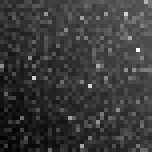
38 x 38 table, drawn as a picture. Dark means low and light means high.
The ninth with the highest average is the top right. The ninth with the lowest average is the bottom left. The halves do not mirror each other. The field climbs toward the top right. Overall the values sit about 20% of the way up the scale.
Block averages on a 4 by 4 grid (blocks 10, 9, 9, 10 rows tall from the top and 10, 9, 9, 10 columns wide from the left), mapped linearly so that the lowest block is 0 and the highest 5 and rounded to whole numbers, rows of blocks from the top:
2 3 4 5 / 2 2 3 4 / 1 2 3 3 / 0 1 2 3
